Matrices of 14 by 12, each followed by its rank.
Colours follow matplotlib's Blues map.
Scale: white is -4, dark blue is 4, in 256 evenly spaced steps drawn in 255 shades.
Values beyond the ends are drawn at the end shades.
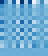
one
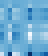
one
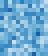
full rank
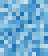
full rank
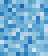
full rank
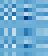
one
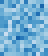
full rank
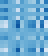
one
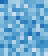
full rank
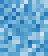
full rank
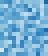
full rank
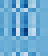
one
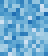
full rank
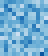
full rank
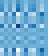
one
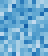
full rank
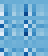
one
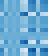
one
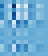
one
